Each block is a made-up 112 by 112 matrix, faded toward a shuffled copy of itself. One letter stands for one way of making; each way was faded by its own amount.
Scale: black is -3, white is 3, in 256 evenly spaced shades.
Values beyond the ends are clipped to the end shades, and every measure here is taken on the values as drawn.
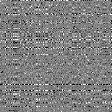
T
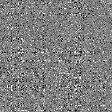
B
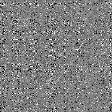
B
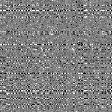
T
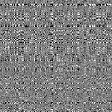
T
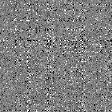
B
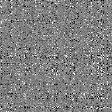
B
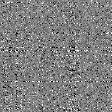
B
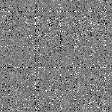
B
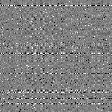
T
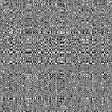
T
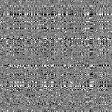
T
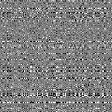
T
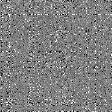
B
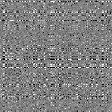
T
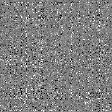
B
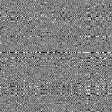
T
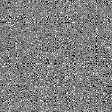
B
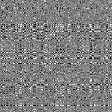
T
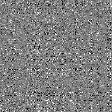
B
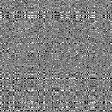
T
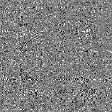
B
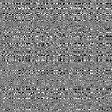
T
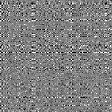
T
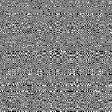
T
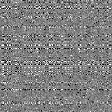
T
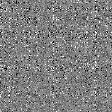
B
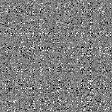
B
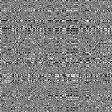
T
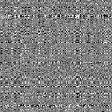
T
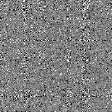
B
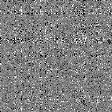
B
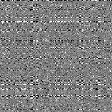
T
